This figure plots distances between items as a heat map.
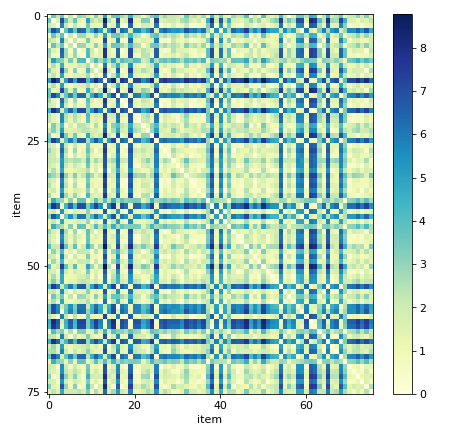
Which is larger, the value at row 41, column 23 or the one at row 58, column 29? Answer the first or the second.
the second
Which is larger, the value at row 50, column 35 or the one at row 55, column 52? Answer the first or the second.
the first
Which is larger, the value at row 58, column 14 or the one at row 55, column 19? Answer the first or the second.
the second
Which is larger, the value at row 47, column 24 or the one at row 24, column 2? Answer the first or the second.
the first
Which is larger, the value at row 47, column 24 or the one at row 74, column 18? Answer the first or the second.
the first
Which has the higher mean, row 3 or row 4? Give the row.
3
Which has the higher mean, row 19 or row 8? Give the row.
19
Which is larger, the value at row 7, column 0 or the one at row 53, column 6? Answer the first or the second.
the first
